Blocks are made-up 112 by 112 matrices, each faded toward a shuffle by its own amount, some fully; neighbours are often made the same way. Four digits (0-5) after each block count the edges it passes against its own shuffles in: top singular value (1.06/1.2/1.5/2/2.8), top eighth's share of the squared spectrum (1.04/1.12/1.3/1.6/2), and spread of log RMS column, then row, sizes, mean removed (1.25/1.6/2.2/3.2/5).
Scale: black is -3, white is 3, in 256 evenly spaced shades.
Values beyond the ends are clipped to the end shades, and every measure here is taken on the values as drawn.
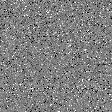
1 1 0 1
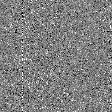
2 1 2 0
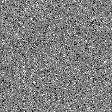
0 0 2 0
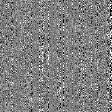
2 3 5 0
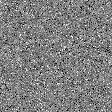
0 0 0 0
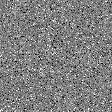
2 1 0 0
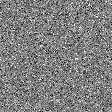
0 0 0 0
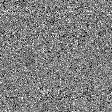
0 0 0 2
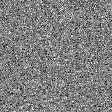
0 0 0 0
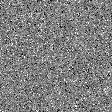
0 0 0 0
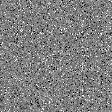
3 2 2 1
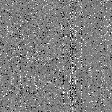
4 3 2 1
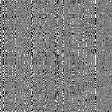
5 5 4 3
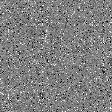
3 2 2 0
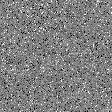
2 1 0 0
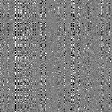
5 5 4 2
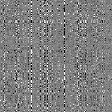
5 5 4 2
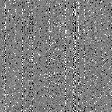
4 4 3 1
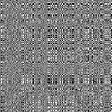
5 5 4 4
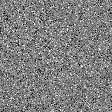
2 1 0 0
